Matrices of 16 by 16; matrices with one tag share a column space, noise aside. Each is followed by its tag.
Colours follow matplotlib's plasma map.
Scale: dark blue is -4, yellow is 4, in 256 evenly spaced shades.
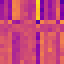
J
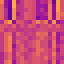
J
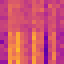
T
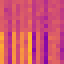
T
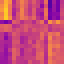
J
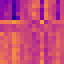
J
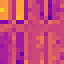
J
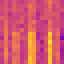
T
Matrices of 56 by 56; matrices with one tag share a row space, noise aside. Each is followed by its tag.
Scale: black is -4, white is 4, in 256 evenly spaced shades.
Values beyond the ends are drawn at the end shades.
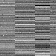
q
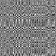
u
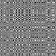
u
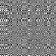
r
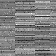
q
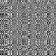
r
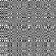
r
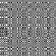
r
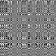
r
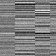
q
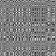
u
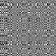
r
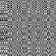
r
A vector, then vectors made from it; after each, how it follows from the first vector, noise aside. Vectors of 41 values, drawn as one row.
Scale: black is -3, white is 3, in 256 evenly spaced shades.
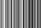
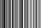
negated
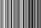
copied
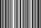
wrapped around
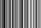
negated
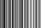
negated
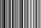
negated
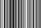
wrapped around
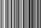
copied
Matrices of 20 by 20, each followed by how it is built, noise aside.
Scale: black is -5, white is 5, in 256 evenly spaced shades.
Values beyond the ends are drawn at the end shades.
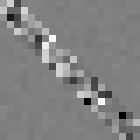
banded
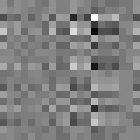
low rank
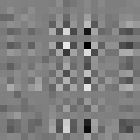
low rank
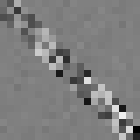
banded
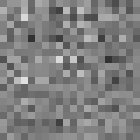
low rank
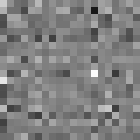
low rank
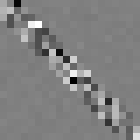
banded
